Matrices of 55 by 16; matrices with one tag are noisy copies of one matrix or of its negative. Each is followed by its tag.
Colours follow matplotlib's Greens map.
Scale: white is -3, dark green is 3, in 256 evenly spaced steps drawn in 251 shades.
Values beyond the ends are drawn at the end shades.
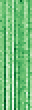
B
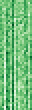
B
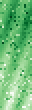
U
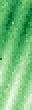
U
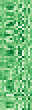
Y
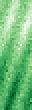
U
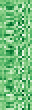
Y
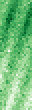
U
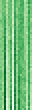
B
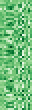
Y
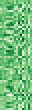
Y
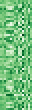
Y
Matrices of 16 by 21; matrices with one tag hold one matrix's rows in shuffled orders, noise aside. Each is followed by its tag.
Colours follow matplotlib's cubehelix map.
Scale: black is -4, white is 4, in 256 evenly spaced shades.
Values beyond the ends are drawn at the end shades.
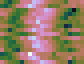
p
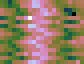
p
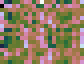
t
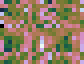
t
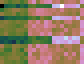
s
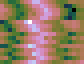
p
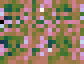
t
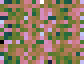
t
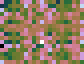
t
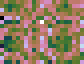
t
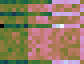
s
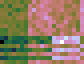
s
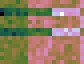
s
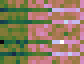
s
